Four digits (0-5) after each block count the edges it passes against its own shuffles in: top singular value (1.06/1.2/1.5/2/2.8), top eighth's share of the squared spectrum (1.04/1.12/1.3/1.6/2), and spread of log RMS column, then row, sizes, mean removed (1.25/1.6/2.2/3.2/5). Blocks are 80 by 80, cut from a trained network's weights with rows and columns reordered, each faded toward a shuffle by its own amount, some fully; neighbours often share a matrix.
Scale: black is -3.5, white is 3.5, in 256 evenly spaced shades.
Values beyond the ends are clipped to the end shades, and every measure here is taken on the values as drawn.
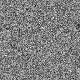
1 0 0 0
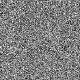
2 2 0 1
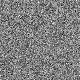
2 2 0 0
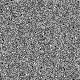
0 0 0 0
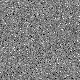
0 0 0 0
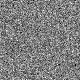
0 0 0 0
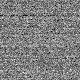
3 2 0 1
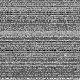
5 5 1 3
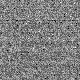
2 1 0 0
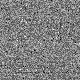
1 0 0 0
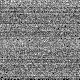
4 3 1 2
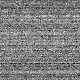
4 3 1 2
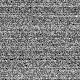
4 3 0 1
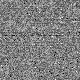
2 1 0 0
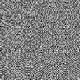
4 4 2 2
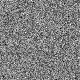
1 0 0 0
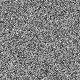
0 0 0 0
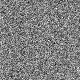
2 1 0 0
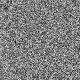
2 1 0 0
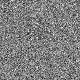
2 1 0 0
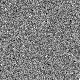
1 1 0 0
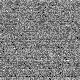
3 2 0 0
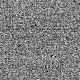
1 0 0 0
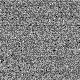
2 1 0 0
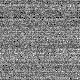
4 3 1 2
